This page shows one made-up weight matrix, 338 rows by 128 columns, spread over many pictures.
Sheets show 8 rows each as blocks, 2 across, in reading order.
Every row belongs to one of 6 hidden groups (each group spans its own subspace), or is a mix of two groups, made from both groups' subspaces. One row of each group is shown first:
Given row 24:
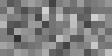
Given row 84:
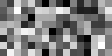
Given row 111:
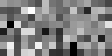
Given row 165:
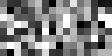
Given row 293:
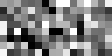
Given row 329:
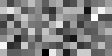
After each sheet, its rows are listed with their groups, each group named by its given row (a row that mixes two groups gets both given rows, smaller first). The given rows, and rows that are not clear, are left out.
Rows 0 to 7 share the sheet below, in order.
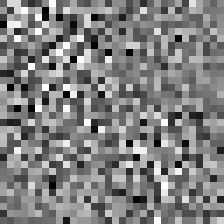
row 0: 24
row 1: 293
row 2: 293
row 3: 293
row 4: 329
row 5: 293
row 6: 84
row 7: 84
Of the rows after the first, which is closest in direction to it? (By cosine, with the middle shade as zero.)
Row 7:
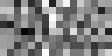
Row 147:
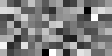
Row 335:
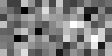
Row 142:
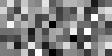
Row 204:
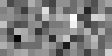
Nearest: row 142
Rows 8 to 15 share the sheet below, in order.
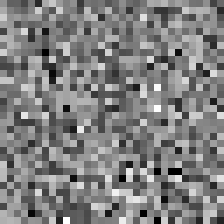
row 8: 165
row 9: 84
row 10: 84
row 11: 165
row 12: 24 and 111
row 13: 293
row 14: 84
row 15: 84
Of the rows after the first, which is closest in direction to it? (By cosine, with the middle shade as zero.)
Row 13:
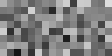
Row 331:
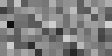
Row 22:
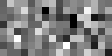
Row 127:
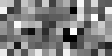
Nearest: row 127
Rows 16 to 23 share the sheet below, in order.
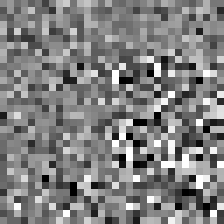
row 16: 293
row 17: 84 and 111
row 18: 165
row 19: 24
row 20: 329
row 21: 111
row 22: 24
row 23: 24
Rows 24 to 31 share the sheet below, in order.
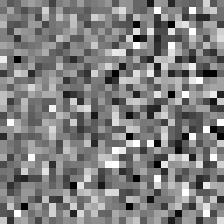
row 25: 165
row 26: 329
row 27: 24
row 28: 84
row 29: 165 and 329
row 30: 24
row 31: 24
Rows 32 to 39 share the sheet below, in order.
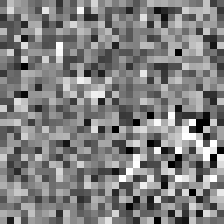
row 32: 165
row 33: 84
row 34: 24
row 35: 84
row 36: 329
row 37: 24
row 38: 111 and 165
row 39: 329
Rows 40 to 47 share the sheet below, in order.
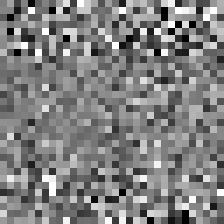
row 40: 293
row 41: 329
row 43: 293
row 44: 111
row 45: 165
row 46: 84
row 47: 111
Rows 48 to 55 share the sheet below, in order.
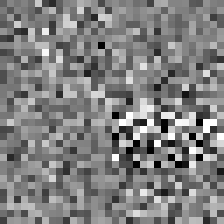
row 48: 165
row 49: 165
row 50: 24 and 84
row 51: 111
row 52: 165 and 329
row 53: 329
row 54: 293
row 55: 293
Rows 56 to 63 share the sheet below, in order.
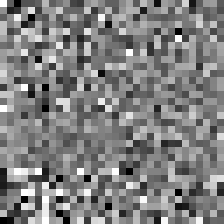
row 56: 329
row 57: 293
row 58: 165
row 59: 329
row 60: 24 and 165
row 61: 293 and 329
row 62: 165 and 329
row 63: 329
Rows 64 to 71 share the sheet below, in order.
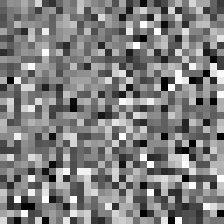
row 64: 165
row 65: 293
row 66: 111
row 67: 165
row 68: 111 and 165
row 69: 111
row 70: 293
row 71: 84
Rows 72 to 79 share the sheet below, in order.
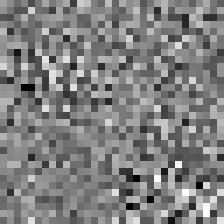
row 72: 293
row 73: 24
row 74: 84
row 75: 111 and 329
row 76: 84
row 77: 84
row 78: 111
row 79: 24
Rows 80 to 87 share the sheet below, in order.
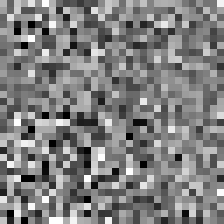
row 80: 293
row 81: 293
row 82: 84
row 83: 84
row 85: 24 and 111
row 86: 111
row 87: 329
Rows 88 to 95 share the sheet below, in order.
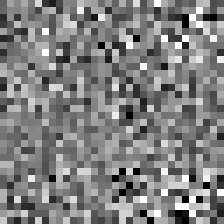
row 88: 165
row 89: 24
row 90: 293
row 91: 293
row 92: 165
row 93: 329
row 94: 293
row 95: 111
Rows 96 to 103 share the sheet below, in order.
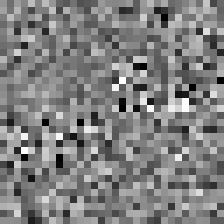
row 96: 293
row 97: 84
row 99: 111
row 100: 165
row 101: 24
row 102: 111
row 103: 24
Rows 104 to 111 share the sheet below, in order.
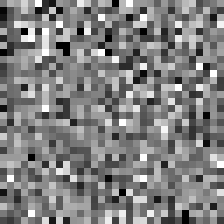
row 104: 165
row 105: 329
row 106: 165
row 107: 329
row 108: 84
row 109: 84
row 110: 84
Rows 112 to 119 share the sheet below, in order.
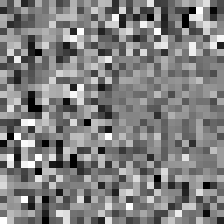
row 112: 111
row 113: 24 and 293
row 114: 111
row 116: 111
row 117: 111 and 293
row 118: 165
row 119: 24
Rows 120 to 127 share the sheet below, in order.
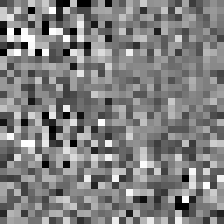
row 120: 293
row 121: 293
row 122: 84
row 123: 165
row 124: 84
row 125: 111
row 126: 329
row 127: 84 and 111
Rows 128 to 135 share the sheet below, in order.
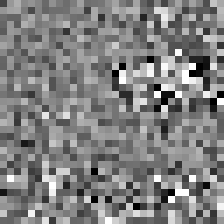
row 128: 329
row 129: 84
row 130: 293
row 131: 24
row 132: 84
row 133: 84
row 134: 84
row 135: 165
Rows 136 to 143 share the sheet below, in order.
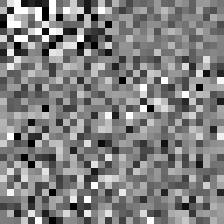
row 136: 24
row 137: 329
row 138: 329
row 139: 111
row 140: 111 and 293
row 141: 84 and 329
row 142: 111
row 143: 111
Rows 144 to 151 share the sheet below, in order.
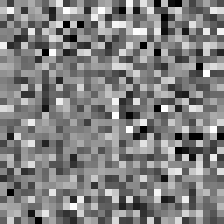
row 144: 329
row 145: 84
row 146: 165
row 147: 329
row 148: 111
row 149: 24 and 329
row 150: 111
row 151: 293
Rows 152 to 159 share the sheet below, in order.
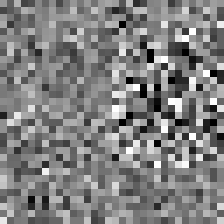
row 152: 111
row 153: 111
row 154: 111 and 329
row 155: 165
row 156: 329
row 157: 329
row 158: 84 and 165
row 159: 24 and 165
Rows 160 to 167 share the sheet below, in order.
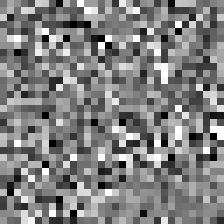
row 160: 24 and 293
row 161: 24 and 329
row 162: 165
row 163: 84
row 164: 84 and 293
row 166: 24 and 111
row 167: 84
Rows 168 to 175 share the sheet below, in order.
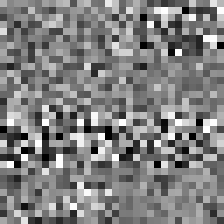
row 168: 293
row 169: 84
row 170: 329
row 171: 111
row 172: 165
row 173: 329
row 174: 24 and 111
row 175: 84
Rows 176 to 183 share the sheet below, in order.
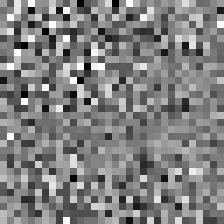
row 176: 293
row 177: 329
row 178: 165 and 329
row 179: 111
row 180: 111
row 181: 111
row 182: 84
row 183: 293
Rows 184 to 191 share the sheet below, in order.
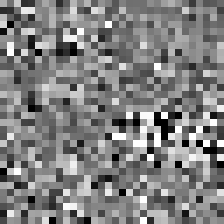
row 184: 111
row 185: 84
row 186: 111
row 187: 24 and 84
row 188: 111
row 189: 84
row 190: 329
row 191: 111
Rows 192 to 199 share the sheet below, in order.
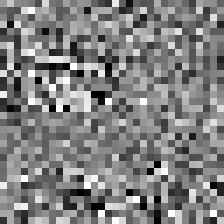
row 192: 111
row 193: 329
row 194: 84
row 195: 84 and 293
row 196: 329
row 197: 329
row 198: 24
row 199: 165
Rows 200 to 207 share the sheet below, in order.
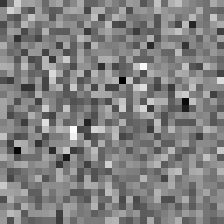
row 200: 329
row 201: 84 and 329
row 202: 84
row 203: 111
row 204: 24
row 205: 24
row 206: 165
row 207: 293
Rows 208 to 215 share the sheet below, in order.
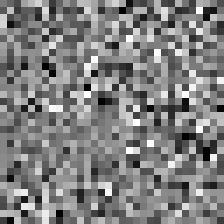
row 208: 24
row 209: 329
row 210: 84 and 111
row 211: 24 and 111
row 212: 293
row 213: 24
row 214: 165
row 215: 24
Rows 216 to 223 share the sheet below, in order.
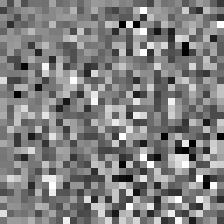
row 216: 111
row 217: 111
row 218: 24
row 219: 165
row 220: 293
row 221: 111
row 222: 84
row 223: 329
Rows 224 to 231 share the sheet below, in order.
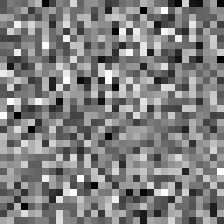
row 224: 165 and 293
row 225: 293
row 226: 165
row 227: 293
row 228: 329
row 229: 24 and 111
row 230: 165
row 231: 293
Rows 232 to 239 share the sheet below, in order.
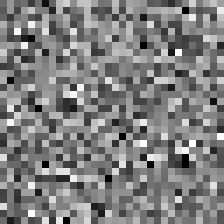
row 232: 293
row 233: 84
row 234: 111
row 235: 24 and 293
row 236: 329
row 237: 111
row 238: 84
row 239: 329
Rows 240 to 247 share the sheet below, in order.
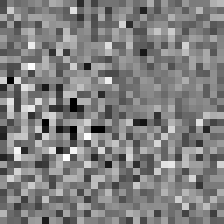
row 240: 84
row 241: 111
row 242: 111
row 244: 24
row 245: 111
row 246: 329
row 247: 24 and 293
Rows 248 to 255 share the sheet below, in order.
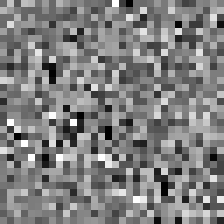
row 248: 111
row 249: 329
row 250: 84
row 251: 24
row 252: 84 and 165
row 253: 84
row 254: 24 and 165
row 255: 84
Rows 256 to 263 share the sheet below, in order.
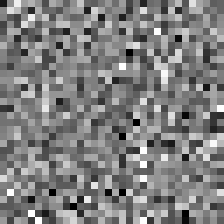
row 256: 329
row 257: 293
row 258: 165
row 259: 84
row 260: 111 and 329
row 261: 24 and 111
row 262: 111
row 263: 111
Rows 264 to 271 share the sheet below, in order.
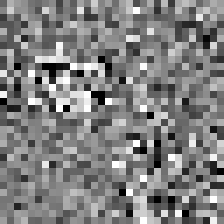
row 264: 165
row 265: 24
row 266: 84
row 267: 111
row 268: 329
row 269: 165
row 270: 24
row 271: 111
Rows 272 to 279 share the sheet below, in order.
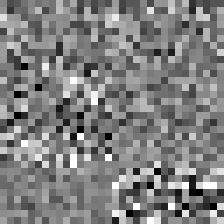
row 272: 165
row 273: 165
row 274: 24
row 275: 24 and 111
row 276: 84 and 329
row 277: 329
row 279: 24
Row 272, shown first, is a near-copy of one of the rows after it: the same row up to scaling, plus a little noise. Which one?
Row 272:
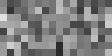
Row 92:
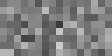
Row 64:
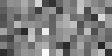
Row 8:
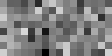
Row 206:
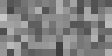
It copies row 206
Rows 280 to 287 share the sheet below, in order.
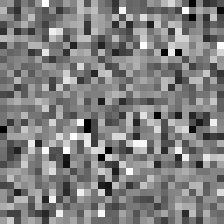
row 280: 84 and 293
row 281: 84
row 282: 165
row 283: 165
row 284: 24 and 165
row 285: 24 and 84
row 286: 165
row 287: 329
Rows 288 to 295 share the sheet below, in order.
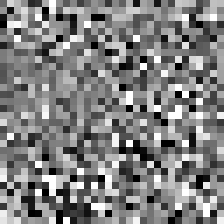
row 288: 24
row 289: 24
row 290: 165
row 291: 293 and 329
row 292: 111 and 293
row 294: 84
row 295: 24
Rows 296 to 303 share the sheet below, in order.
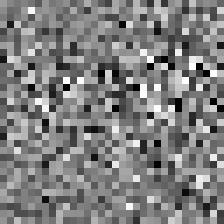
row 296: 111
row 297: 84 and 111
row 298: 329
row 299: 165
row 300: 24
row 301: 165
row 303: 24
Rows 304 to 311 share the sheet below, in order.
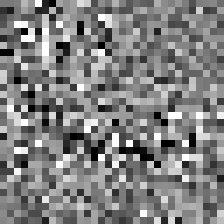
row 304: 165
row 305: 165 and 329
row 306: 111 and 165
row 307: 293
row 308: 24
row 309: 293
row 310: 111 and 329
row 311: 84
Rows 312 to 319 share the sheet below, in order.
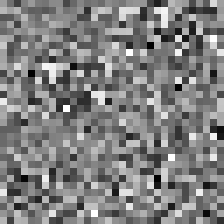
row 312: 329
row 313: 84 and 293
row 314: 84
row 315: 329
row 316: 24 and 293
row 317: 165
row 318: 24
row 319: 24
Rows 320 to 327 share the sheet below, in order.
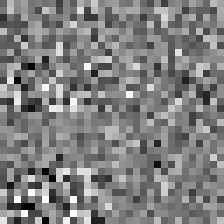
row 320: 165
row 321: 84
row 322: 111
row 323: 24
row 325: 165
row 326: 293
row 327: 84
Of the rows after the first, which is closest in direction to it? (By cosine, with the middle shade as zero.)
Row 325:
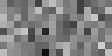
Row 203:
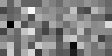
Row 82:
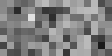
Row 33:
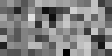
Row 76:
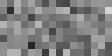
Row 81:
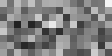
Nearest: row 76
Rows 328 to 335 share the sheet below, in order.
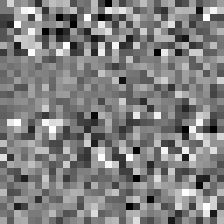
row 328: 24 and 111
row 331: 111 and 293
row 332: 84
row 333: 24
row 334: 24
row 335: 24
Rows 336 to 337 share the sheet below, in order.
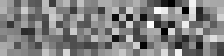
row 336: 84
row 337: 84 and 165
